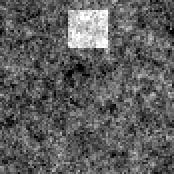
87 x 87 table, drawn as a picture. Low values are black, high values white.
There are no regular stripes. Most values sit low, with a long tail of high ones. The texture is blotchy. In the top middle lies a patch that is higher than the rest. The ninth with the highest average is the top middle.
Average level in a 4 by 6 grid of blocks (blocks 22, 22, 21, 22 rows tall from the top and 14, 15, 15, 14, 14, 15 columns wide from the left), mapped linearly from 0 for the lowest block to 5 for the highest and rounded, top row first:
004510 / 100111 / 000111 / 111111
